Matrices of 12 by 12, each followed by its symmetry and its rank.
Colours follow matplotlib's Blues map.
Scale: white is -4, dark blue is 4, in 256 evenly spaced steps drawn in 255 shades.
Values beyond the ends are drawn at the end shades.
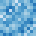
symmetric, full rank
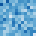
neither, full rank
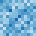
symmetric, full rank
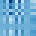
neither, rank one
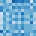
antisymmetric, rank two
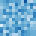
antisymmetric, full rank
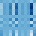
neither, rank one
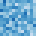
neither, full rank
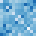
symmetric, full rank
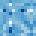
antisymmetric, rank two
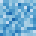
neither, full rank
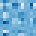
antisymmetric, rank two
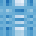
neither, rank one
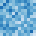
symmetric, full rank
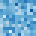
antisymmetric, full rank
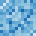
symmetric, full rank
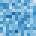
neither, full rank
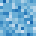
antisymmetric, full rank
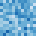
antisymmetric, full rank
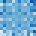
antisymmetric, rank two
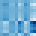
neither, rank one
